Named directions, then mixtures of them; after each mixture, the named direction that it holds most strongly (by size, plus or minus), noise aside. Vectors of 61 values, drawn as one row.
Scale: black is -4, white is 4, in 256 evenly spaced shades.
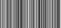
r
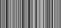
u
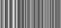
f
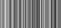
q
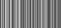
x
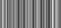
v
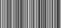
r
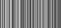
x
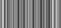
v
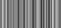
v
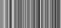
f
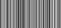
u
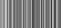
q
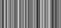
v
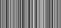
u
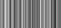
q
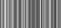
q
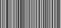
r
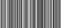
u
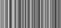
f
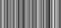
v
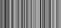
q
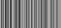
x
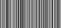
r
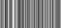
f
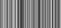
f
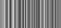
f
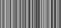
q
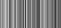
q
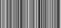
r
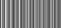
x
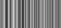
f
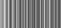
q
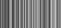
q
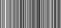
q
